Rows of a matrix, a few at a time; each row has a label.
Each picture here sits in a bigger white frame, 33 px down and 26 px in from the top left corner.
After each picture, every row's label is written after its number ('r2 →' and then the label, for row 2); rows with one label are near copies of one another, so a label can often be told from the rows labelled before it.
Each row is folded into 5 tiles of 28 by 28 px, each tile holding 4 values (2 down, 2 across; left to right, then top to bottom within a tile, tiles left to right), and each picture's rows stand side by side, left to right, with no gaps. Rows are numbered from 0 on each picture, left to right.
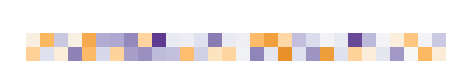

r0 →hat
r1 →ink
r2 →ink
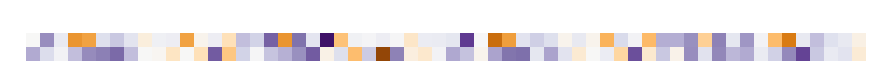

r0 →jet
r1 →hat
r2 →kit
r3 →jet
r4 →hat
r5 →jet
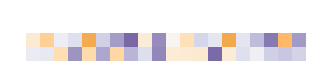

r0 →hat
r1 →hat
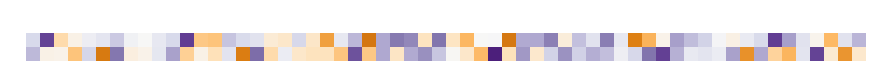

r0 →kit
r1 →kit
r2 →hat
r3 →hat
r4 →jet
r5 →ink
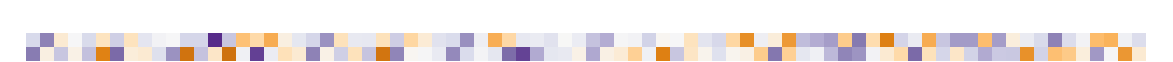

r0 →kit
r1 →ink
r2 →kit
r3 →jet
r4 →kit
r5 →hat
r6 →hat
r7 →ink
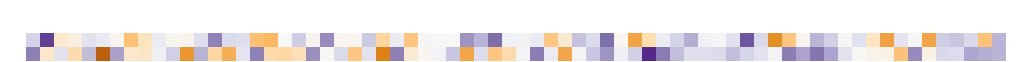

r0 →kit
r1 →ink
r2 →kit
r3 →ink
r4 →jet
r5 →jet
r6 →hat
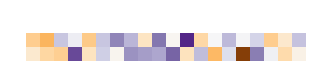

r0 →hat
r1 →kit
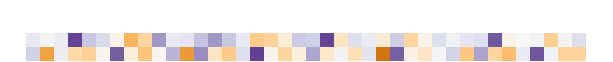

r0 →ink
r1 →ink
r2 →kit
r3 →ink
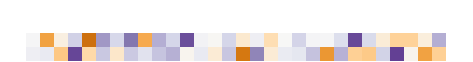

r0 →hat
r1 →kit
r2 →ink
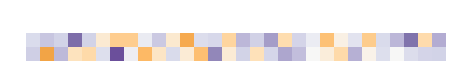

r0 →ink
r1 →hat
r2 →hat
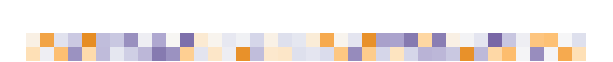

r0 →hat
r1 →kit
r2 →hat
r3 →ink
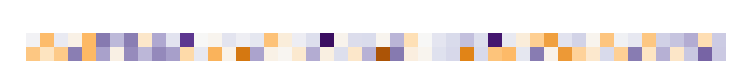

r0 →hat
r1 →kit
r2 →kit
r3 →ink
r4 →hat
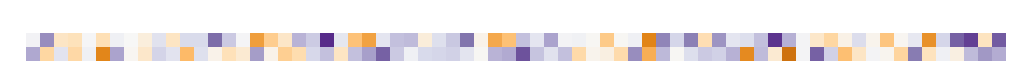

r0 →kit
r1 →ink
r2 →jet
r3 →jet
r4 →hat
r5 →ink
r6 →hat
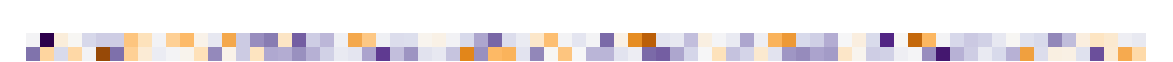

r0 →kit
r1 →hat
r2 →jet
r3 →ink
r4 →jet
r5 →jet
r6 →jet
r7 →ink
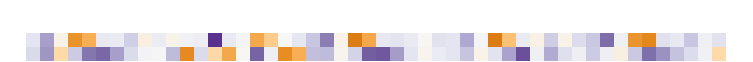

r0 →jet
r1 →ink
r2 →jet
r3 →jet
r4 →jet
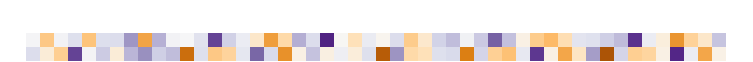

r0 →hat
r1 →ink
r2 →kit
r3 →ink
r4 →ink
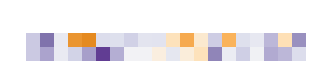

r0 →jet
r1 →hat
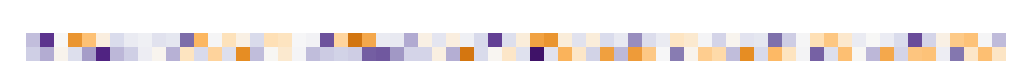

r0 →jet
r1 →kit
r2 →jet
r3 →ink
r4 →ink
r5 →ink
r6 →ink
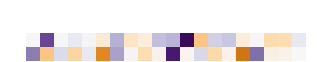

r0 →kit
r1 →kit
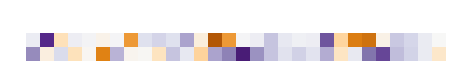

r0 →kit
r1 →jet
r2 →jet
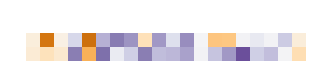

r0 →hat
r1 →jet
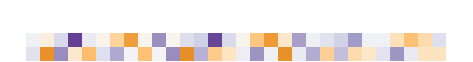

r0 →ink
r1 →ink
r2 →ink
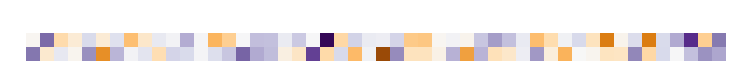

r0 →kit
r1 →jet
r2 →kit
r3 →ink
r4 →hat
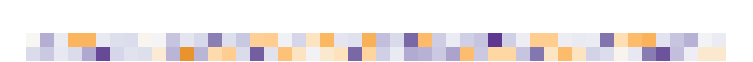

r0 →jet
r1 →ink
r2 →hat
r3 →ink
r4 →jet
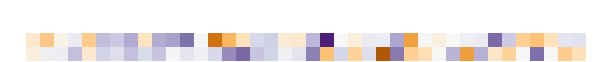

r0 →hat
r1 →jet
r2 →kit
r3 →ink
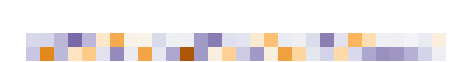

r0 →ink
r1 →ink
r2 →jet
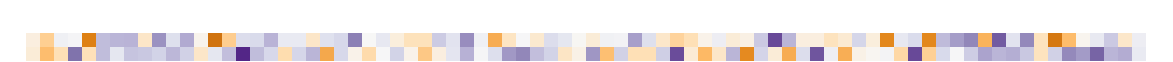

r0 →hat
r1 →jet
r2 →ink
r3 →jet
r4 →ink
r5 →ink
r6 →hat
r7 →jet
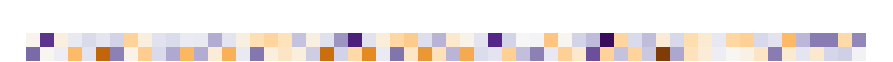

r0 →kit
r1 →ink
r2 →ink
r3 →ink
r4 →kit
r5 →hat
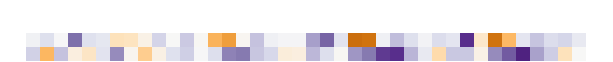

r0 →ink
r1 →jet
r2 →jet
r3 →jet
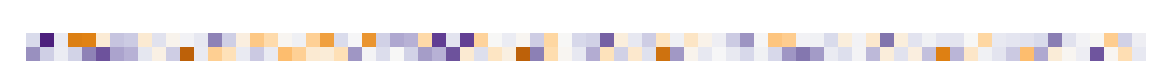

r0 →jet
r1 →ink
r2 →hat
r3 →kit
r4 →kit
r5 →jet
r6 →kit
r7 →ink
